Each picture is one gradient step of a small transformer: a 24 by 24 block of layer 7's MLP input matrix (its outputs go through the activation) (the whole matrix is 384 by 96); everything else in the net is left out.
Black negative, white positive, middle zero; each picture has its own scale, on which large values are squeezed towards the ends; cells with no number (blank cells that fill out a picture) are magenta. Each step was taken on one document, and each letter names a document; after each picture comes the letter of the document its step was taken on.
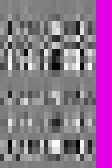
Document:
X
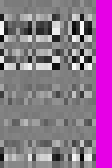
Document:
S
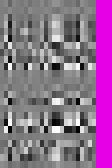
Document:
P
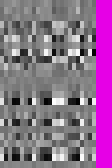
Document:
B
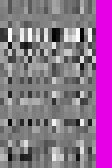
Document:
X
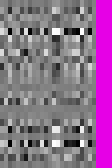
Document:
X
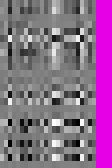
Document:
X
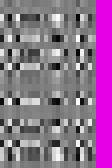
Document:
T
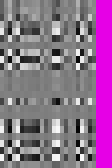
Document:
T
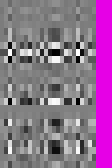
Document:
P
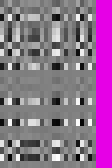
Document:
T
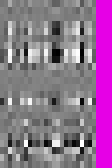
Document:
X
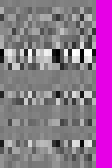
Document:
S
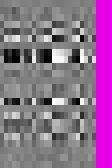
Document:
B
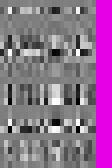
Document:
P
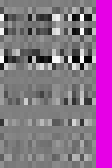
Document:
S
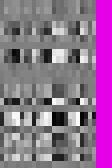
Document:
B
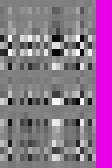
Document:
X
